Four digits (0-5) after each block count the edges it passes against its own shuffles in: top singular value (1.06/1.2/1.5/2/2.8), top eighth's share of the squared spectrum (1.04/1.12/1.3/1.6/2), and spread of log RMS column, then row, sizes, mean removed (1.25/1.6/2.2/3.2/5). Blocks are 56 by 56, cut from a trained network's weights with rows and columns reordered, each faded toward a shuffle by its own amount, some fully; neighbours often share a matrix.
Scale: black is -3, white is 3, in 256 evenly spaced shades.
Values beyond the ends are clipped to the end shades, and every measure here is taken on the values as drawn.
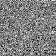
3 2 0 1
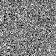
2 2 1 0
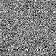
3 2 0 1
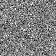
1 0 0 0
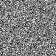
0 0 0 0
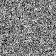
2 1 0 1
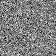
1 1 0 0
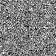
2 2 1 1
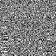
3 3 1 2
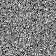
1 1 0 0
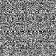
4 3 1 2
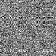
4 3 1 2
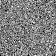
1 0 0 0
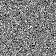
0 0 0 0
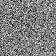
0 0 0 0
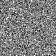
1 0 0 0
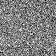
0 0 0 0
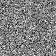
0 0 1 0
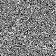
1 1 0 1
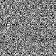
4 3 1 2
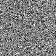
2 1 0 0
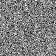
0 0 0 0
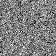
1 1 0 0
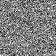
1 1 0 0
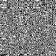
3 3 0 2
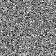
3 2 0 1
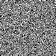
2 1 0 0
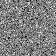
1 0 0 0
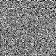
3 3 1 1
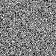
2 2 0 1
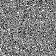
0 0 0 0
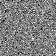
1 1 0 0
